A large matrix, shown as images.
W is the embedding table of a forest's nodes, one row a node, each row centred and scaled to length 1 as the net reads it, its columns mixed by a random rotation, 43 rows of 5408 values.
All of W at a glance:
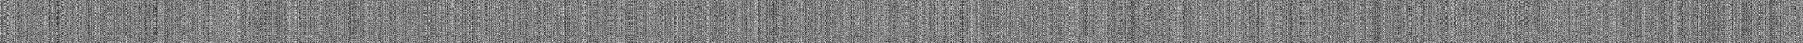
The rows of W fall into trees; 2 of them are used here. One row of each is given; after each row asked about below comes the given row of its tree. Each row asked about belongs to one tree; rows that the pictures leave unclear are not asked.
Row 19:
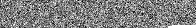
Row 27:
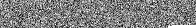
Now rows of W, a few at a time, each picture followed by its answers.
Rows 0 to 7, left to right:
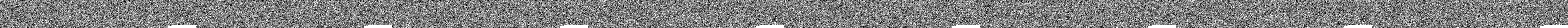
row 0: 27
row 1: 19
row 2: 19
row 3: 27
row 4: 19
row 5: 19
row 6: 27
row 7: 27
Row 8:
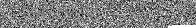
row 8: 27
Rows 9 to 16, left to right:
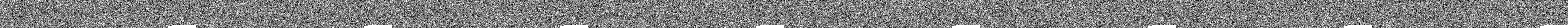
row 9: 27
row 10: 19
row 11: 27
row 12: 19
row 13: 19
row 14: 27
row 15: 27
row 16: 19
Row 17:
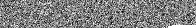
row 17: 19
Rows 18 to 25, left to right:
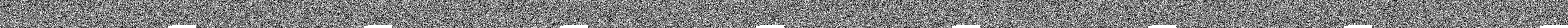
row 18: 19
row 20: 27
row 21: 27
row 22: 19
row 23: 19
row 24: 19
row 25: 27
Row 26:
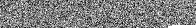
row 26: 19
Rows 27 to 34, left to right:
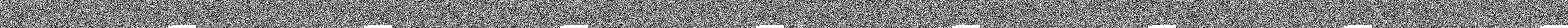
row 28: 27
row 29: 19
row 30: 27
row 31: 19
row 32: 27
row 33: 27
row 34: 27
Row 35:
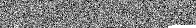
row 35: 19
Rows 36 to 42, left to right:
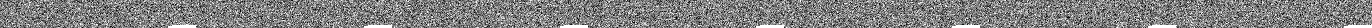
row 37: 19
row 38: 27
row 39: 19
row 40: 27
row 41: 19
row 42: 19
